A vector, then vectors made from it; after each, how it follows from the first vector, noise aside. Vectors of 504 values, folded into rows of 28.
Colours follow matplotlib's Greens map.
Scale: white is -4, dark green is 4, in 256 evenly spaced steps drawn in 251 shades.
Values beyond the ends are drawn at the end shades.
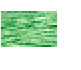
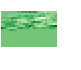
partly zeroed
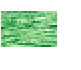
copied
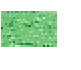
partly zeroed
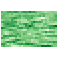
copied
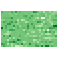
partly zeroed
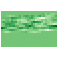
partly zeroed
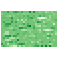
partly zeroed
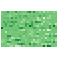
partly zeroed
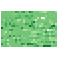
partly zeroed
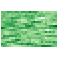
copied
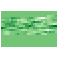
partly zeroed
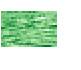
copied
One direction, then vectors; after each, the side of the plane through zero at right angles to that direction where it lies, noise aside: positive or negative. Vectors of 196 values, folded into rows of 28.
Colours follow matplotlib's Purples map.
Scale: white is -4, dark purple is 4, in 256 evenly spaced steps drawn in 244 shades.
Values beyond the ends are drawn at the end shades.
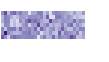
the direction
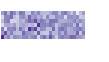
positive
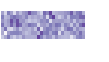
negative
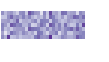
negative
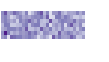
positive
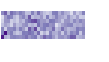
positive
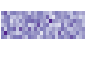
positive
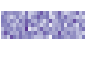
positive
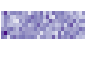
positive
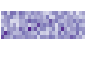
positive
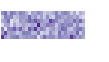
positive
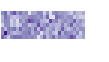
positive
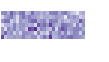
positive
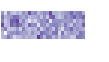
negative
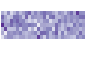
negative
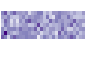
positive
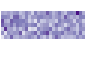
negative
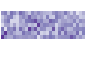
positive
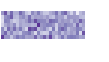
positive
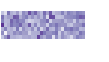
negative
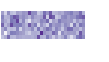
negative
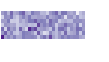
positive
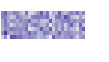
positive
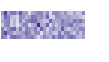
positive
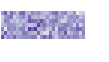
positive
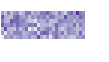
negative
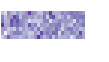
negative
